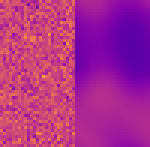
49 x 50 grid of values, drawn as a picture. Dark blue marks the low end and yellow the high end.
The table splits into one row of 2 panels. Panel 1,1: middling, fine-grained. Panel 1,2: low, smooth.
